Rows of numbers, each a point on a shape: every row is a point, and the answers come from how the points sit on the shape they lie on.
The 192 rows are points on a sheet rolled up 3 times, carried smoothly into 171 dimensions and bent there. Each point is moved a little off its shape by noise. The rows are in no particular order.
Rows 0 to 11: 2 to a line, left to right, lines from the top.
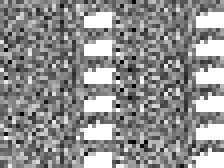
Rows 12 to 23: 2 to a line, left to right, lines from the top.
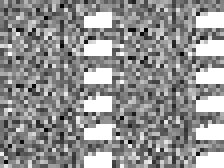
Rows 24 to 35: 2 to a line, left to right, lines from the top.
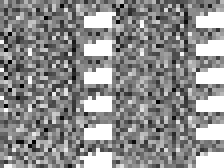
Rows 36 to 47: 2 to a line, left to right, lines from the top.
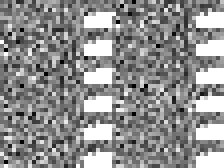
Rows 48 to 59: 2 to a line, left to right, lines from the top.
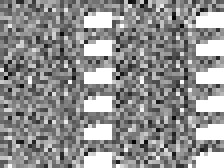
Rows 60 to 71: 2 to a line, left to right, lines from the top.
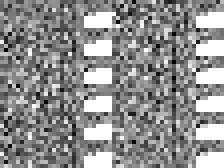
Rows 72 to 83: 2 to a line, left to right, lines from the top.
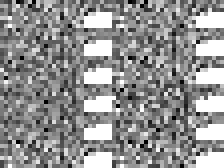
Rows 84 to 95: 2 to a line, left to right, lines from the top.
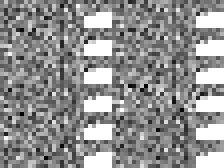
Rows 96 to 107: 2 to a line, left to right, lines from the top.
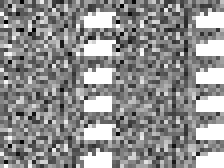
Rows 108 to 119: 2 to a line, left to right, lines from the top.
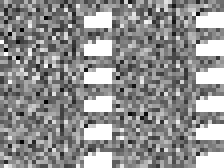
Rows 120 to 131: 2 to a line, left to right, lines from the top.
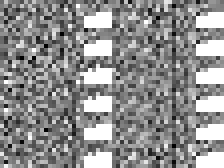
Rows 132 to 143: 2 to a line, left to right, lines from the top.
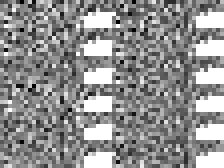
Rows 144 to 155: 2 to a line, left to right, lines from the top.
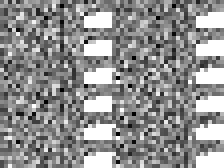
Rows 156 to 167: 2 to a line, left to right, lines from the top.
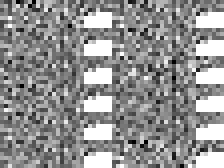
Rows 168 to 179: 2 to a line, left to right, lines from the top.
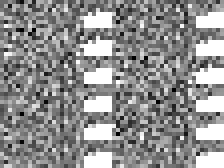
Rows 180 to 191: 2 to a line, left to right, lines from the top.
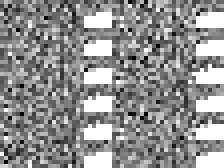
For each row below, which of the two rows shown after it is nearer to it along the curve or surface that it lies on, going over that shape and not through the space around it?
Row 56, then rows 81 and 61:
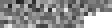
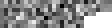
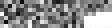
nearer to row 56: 61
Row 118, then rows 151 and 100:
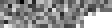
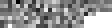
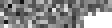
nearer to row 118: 100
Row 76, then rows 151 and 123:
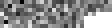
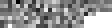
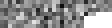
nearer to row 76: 151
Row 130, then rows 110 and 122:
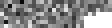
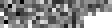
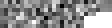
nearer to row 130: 110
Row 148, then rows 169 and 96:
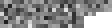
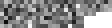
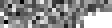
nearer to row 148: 169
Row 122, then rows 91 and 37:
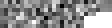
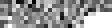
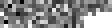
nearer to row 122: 91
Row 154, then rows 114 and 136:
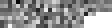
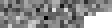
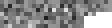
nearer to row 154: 114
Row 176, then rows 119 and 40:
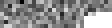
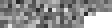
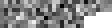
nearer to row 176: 119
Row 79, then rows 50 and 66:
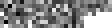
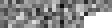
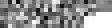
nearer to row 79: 50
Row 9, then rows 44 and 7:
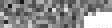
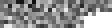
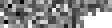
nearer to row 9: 44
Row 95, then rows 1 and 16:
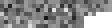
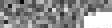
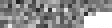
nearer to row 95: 1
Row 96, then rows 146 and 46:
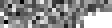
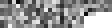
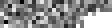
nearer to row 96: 46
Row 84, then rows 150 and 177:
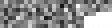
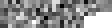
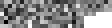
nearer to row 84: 177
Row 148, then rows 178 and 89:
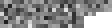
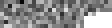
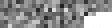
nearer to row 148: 89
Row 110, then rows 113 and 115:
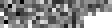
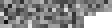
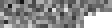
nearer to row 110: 113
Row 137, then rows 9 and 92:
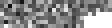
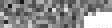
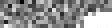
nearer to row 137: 92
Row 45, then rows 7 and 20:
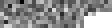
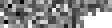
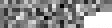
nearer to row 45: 7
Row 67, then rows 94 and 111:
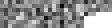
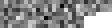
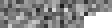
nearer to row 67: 94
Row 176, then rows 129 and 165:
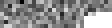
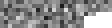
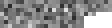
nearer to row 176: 165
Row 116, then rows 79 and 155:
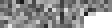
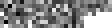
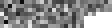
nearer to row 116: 155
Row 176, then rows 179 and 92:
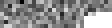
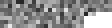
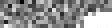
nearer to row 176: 179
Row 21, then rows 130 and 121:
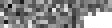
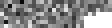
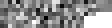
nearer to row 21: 130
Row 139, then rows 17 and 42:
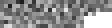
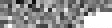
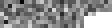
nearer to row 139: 42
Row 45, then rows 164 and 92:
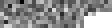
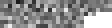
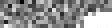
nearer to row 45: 164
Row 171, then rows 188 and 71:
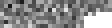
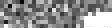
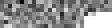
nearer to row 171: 71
